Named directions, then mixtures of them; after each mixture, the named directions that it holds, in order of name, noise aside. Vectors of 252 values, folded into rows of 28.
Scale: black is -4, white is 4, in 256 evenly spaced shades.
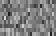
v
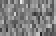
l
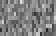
l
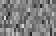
v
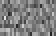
v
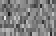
v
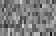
l, v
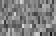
l, v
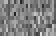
l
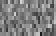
l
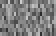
l, v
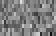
l, v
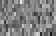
l, v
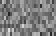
l, v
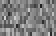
v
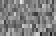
l, v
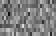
v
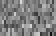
l, v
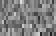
l, v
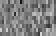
l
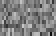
l, v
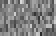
l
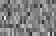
v
